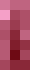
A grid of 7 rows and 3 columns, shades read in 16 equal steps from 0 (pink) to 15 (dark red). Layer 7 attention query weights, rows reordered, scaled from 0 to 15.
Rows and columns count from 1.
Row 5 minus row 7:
-2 1 -1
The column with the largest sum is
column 2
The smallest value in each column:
0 6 6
